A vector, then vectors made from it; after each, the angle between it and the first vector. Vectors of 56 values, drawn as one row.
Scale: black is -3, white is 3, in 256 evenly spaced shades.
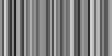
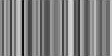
partly aligned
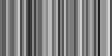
orthogonal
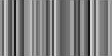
nearly parallel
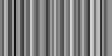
nearly parallel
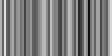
partly aligned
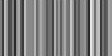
nearly parallel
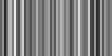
nearly opposite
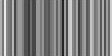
partly aligned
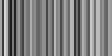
nearly parallel
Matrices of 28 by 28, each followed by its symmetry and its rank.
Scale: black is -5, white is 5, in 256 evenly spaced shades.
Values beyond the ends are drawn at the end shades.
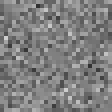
antisymmetric, full rank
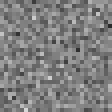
antisymmetric, full rank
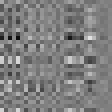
neither, rank two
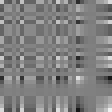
symmetric, rank one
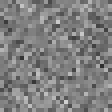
antisymmetric, full rank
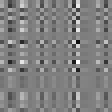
neither, rank one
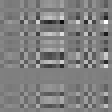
neither, rank one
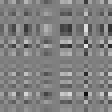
neither, rank one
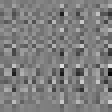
neither, rank two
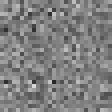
neither, rank five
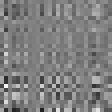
neither, rank two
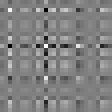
symmetric, rank one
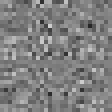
neither, rank five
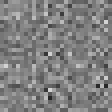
neither, rank five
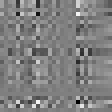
neither, rank two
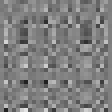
neither, rank two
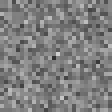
antisymmetric, full rank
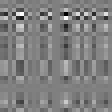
neither, rank one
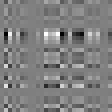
neither, rank one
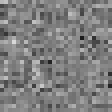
neither, rank five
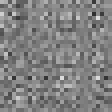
neither, rank five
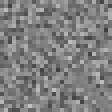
antisymmetric, full rank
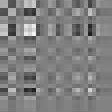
symmetric, rank one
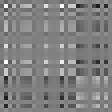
symmetric, rank one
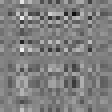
neither, rank two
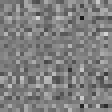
neither, rank five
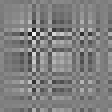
symmetric, rank one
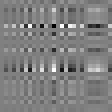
neither, rank one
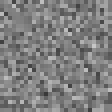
antisymmetric, full rank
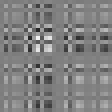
symmetric, rank one
